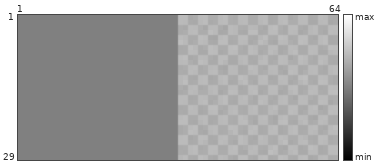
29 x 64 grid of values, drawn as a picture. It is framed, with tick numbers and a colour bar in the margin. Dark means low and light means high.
It is made of 1 by 2 panels. Panel 1,1: middling, flat. Panel 1,2: high, checkered, faint in contrast.
